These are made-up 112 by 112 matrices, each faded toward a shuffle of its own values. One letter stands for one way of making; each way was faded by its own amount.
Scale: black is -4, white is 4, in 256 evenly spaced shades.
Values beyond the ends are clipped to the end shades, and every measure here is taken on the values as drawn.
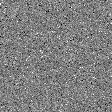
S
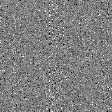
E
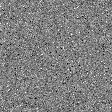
S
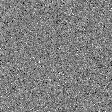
S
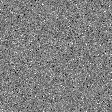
S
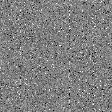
E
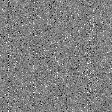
E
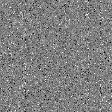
E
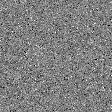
S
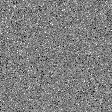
S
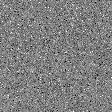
S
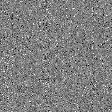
E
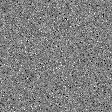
S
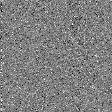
E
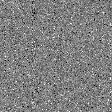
E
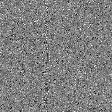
E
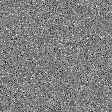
S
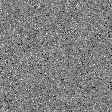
S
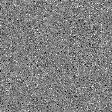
E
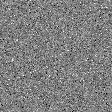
S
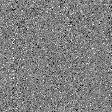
E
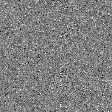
E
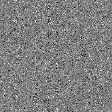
E
